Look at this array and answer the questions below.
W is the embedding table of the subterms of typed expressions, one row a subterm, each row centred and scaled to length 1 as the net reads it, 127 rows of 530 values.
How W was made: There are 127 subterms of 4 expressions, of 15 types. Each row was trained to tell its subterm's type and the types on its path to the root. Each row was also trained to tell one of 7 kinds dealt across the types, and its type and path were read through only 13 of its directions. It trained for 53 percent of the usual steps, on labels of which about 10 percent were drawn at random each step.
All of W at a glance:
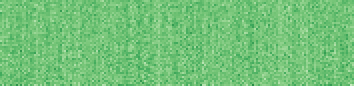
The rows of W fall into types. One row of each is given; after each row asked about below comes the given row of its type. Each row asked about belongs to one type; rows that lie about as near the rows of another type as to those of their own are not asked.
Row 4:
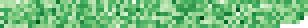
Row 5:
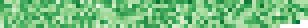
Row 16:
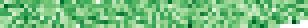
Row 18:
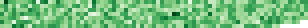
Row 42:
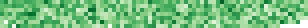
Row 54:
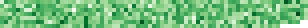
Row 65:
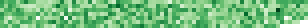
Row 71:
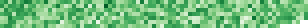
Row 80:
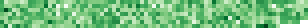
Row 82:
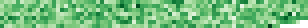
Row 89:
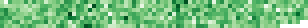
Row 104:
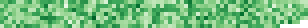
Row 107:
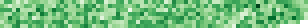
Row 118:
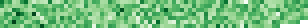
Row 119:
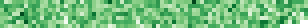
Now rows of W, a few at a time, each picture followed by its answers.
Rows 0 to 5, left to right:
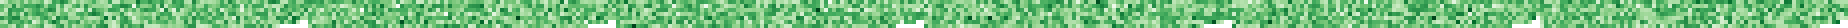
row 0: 18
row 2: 89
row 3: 65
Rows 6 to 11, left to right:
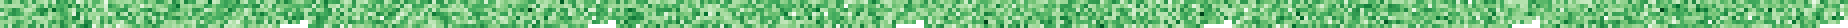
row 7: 65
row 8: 118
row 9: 80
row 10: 104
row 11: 107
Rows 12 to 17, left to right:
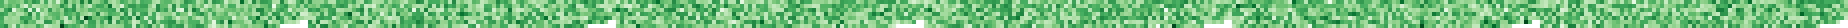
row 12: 16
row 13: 80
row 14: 5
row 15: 104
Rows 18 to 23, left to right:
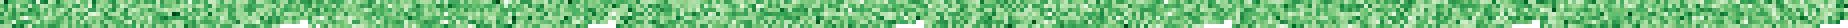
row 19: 71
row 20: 54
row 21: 4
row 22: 118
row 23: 54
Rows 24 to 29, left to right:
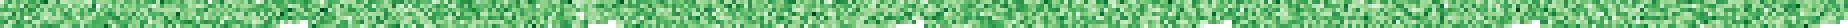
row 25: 118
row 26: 42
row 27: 4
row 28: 89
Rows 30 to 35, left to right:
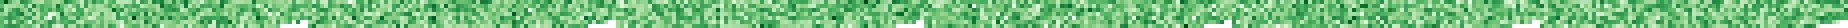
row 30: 118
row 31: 118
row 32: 118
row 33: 82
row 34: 89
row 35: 65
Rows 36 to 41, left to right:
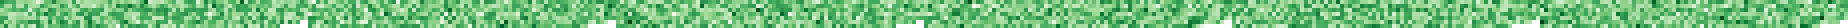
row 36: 54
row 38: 118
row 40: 65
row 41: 54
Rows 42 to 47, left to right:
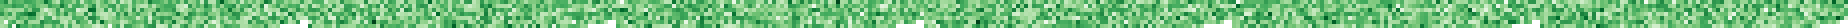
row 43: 4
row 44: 89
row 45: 4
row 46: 16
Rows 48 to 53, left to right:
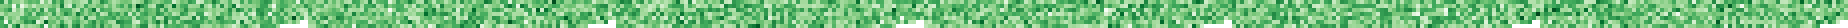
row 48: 80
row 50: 65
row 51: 18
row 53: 71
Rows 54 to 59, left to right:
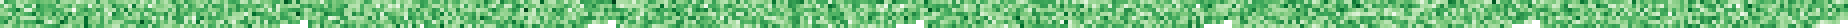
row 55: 119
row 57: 119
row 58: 71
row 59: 5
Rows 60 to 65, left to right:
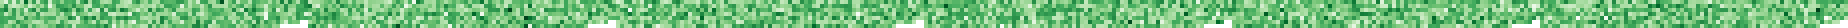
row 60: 89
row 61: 80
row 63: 5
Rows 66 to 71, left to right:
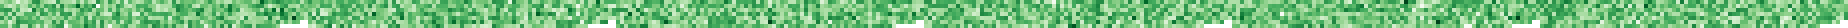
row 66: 80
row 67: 18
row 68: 80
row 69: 42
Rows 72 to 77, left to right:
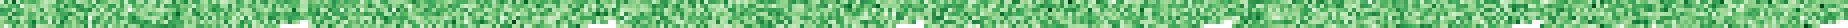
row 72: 65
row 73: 5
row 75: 18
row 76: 16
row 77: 16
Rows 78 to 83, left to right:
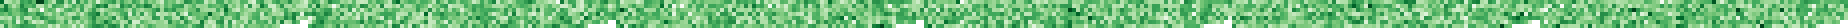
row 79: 65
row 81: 80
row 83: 80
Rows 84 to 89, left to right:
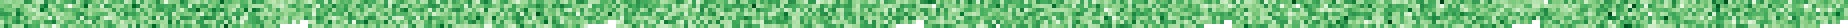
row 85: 18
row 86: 18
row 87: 89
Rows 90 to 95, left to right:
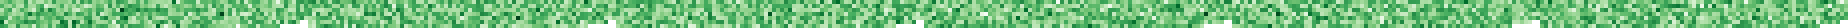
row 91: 42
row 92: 42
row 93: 107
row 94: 104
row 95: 82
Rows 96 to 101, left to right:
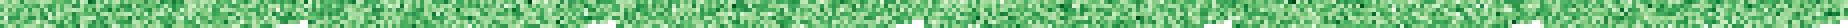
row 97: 71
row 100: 119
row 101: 5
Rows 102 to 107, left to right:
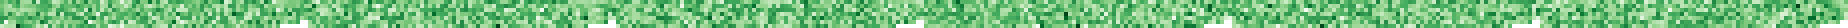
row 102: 89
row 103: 104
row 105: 119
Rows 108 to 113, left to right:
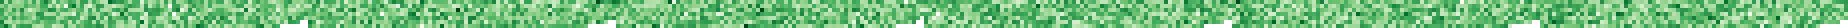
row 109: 89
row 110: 107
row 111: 71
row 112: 65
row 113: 18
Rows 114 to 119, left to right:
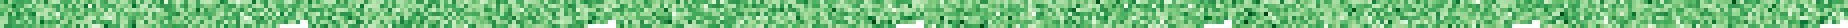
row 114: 42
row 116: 82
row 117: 54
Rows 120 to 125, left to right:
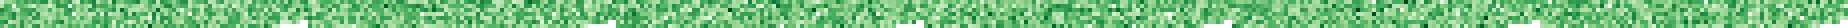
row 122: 118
